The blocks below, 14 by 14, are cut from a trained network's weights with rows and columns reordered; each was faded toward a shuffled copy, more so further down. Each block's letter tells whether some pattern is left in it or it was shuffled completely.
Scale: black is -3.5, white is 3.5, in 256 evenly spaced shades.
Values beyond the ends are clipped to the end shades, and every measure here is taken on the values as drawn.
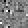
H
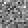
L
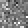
L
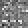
H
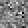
H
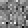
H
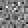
H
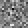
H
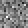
L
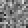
L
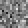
H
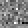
H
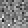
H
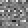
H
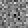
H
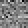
H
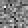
L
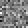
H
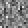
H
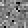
L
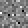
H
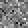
L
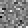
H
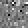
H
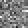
L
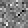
L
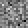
L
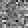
L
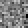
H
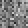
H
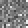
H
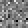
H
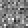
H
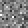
L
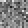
L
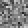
L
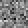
L
